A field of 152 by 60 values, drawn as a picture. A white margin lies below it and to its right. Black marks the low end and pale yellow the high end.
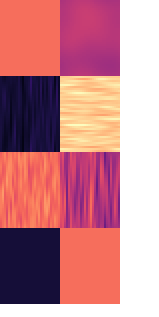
It is made of 4 by 2 panels. Panel 1,1: high, flat. Panel 1,2: middling, smooth, faint in contrast. Panel 2,1: very low, streaked downward, faint in contrast. Panel 2,2: very high, streaked across, faint in contrast. Panel 3,1: high, streaked downward, faint in contrast. Panel 3,2: middling, streaked downward. Panel 4,1: very low, flat. Panel 4,2: high, flat.
